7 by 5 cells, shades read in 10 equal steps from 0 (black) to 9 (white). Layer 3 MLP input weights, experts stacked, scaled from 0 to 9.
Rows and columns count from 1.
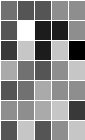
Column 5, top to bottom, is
5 5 0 7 5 2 7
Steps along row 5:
up up down same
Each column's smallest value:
2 3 1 1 0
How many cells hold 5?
9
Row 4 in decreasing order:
7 6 5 4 3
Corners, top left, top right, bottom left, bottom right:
4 5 3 7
